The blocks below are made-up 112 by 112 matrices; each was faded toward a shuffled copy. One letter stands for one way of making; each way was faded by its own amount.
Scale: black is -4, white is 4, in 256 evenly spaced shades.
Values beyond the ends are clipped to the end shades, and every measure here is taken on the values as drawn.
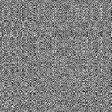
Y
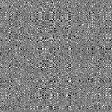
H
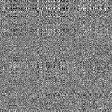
Y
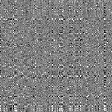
H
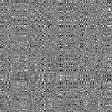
H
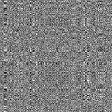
Y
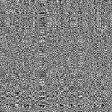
Y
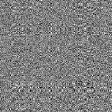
Y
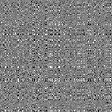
H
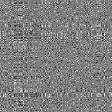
H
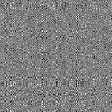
H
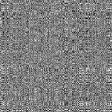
Y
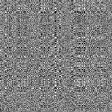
Y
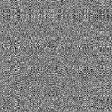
Y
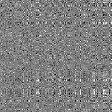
H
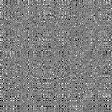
H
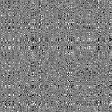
H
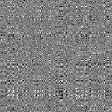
H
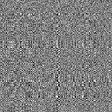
Y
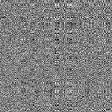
Y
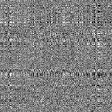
Y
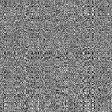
Y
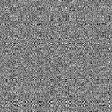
Y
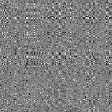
H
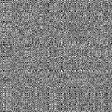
Y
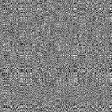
Y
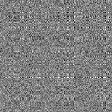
Y
